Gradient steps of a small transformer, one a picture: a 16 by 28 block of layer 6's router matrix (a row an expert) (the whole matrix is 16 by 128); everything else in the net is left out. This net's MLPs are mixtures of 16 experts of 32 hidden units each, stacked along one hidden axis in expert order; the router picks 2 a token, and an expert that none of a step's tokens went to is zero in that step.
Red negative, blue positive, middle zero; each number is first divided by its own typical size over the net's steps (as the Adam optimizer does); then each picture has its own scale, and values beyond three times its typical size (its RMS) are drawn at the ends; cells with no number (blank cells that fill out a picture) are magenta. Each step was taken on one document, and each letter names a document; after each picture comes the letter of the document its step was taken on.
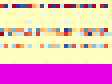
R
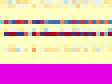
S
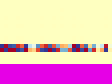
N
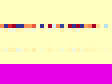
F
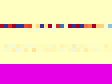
F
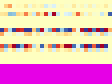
R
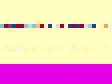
F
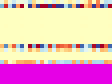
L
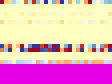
L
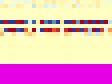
S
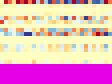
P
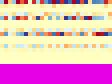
P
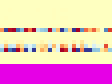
F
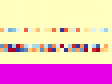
N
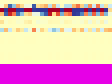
R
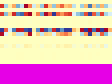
R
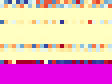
L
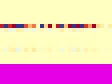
F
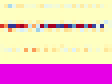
F
